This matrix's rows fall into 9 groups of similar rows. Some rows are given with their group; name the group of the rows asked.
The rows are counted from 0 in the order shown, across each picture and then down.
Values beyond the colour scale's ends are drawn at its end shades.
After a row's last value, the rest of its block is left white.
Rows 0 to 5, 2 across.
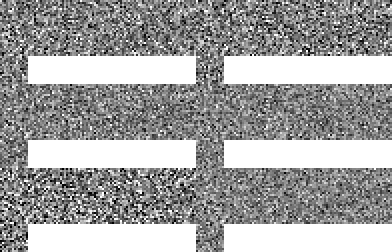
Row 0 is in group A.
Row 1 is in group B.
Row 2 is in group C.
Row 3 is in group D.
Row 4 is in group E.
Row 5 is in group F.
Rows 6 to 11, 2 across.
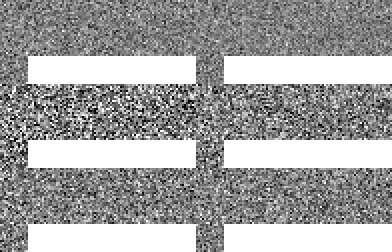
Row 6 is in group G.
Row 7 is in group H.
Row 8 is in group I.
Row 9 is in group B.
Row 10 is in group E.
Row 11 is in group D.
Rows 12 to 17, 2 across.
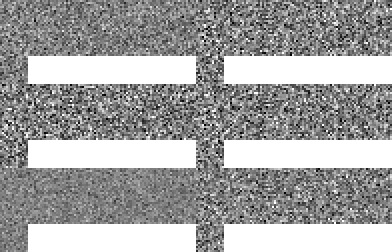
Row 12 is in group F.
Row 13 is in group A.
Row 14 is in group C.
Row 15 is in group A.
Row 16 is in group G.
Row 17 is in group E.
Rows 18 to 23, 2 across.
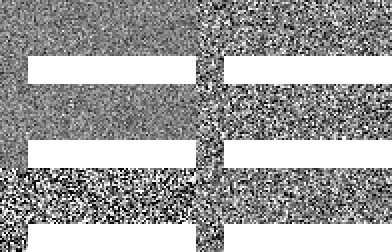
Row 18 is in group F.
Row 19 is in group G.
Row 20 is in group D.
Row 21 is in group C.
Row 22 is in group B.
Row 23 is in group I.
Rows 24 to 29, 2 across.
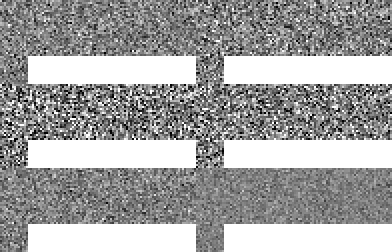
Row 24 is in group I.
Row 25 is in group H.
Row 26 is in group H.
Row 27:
E
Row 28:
B
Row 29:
D
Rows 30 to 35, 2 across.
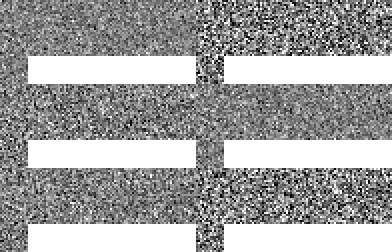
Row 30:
E
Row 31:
A
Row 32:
F
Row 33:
E
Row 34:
H
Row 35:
G
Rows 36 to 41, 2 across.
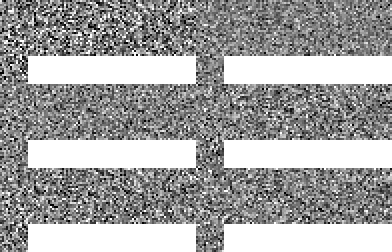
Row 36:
A
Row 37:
E
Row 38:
F
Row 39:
I
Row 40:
A
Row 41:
B
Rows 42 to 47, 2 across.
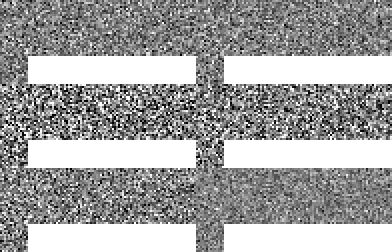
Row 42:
C
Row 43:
A
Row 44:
C
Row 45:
A
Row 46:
F
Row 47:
H
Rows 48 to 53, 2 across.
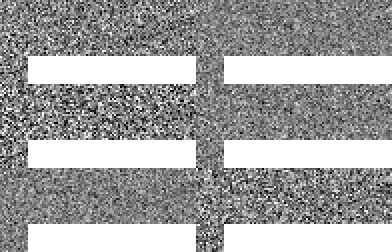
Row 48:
F
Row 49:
E
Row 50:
E
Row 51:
E
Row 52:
G
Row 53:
B
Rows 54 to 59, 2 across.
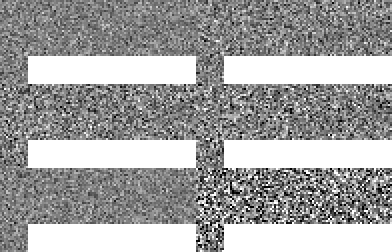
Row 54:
F
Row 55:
H
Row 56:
G
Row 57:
I
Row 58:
G
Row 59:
A
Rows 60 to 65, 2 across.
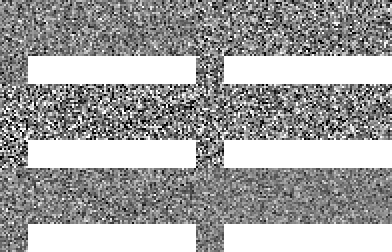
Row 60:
H
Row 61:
B
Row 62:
F
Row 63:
E
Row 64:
B
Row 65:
E
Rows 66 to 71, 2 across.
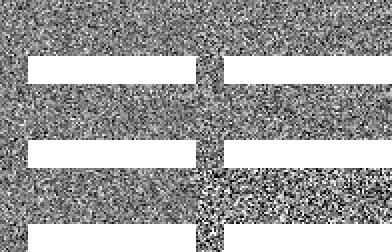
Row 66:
G
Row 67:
F
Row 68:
H
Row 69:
B
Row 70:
I
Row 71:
G
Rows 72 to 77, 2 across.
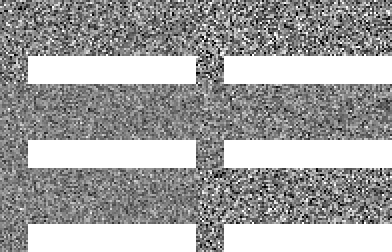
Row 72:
G
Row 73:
F
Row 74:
A
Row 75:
B
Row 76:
H
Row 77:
G
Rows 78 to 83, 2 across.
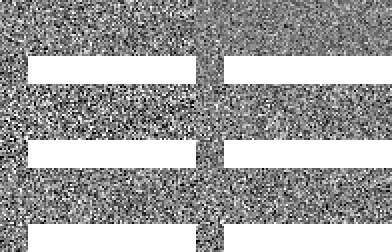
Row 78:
H
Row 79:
A
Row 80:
F
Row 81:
D
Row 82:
D
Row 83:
F
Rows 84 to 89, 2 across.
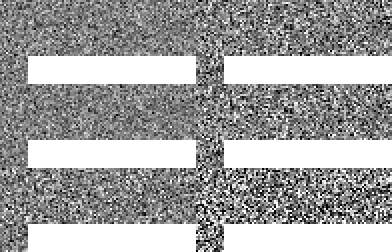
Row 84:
G
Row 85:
I
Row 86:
G
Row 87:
I
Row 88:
C
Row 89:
F
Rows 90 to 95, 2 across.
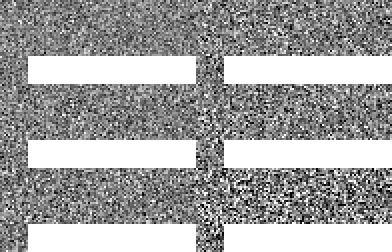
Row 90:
D
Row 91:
I
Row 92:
D
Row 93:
A
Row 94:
C
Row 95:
I
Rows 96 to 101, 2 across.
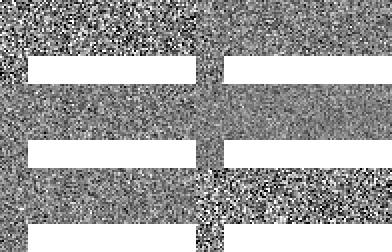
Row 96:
D
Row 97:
B
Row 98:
E
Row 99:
H
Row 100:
H
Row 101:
D
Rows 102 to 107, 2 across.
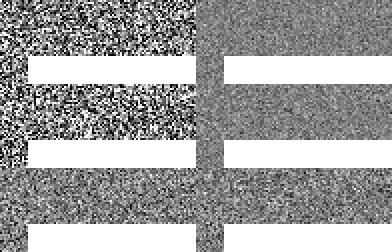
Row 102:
E
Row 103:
C
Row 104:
H
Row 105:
E
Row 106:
F
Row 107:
I
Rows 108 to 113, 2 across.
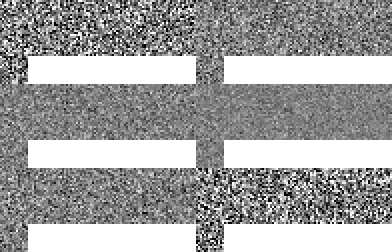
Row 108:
C
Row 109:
D
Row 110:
E
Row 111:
E
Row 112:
A
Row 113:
H
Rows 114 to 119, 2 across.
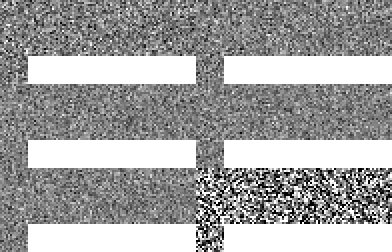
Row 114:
C
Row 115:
H
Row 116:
D
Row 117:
E
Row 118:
H
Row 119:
E
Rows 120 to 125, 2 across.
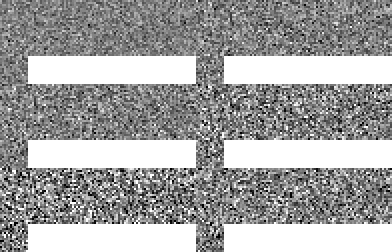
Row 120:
A
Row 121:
B
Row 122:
I
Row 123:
C
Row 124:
H
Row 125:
I
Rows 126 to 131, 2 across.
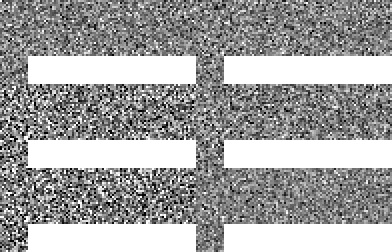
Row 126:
E
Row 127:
G
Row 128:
F
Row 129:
A
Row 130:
C
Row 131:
C
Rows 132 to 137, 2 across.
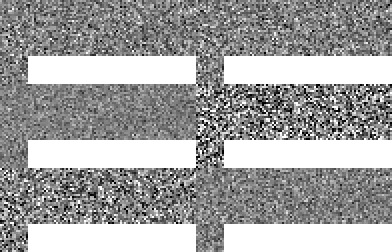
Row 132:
A
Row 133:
E
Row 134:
I
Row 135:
E
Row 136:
E
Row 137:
C
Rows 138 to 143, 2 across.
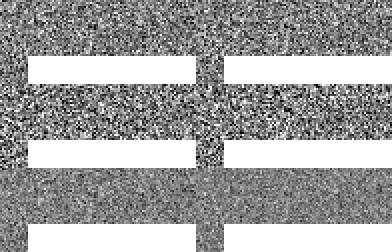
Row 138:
I
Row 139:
A
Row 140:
E
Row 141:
H
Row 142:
I
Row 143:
A
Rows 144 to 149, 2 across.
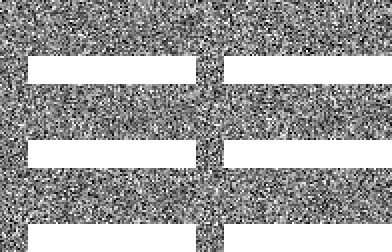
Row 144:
B
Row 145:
B
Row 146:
H
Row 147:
H
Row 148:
G
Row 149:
D
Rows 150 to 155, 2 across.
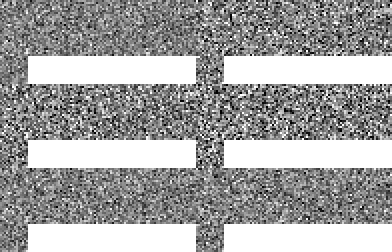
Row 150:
C
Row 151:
B
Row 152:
C
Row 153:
G
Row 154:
C
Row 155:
B
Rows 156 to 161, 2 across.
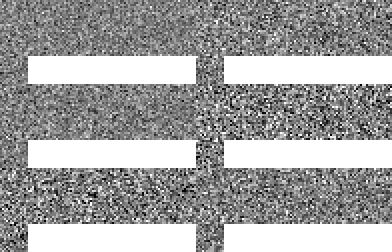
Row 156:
F
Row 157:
D
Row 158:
G
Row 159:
D
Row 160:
I
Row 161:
C
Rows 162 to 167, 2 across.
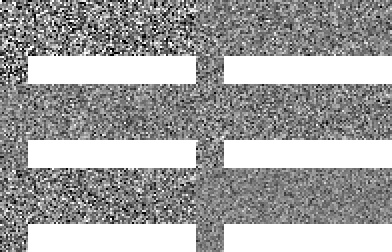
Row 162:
B
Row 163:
E
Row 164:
D
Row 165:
F
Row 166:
B
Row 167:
G
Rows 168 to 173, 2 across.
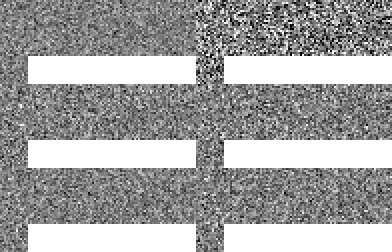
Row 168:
G
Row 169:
I
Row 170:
H
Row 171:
C
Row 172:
A
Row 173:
A
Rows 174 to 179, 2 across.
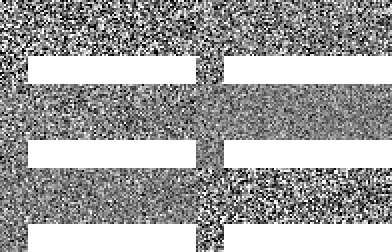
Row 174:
E
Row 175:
B
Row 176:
D
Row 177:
G
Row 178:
C
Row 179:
C
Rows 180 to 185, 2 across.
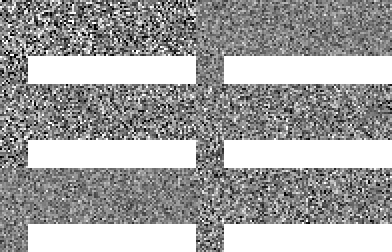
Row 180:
I
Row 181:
G
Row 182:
F
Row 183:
I
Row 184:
D
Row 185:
G
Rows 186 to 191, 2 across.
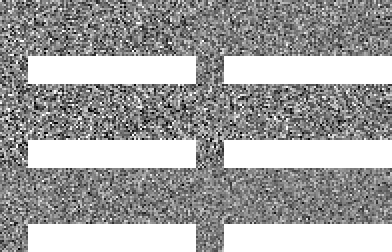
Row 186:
A
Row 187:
C
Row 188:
A
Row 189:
I
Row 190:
F
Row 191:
B
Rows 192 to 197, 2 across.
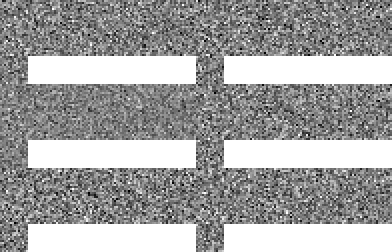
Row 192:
C
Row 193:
E
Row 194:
A
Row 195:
B
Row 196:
G
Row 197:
C
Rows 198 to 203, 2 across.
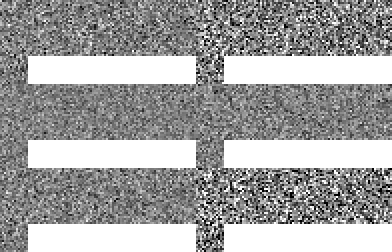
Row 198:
I
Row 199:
A
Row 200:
E
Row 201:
B
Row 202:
G
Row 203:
I
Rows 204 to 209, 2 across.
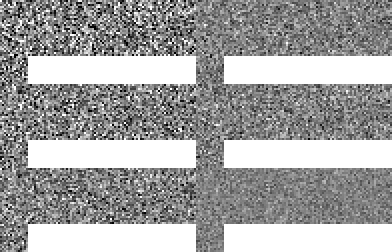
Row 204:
H
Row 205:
I
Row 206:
D
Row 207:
H
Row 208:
B
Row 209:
D
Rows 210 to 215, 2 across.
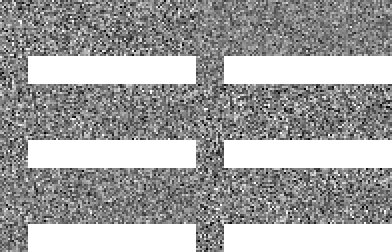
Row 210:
D
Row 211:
B
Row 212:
H
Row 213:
I
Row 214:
C
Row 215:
H
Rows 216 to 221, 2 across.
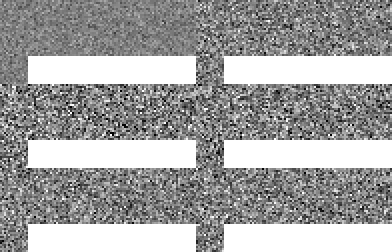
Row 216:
G
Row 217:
E
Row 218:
B
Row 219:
I
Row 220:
D
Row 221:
B
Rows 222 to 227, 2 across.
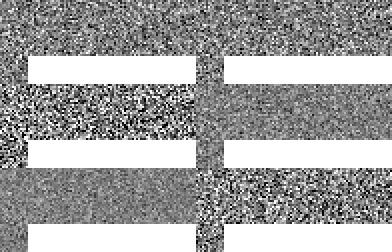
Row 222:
A
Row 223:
E
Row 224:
F
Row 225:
E
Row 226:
I
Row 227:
D
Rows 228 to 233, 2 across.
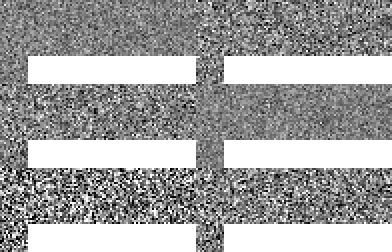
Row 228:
G
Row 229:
B
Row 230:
I
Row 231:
D
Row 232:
H
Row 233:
I
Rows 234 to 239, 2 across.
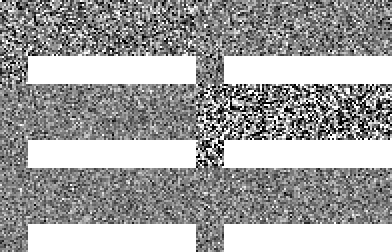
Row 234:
B
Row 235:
I
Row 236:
H
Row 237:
A
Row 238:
D
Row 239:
E
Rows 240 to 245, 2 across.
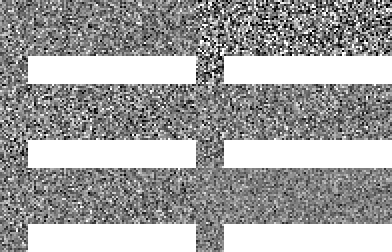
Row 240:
A
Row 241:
C
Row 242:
I
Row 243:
C
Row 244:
A
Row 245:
F
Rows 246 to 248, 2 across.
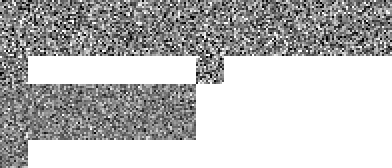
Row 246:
D
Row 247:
F
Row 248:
C
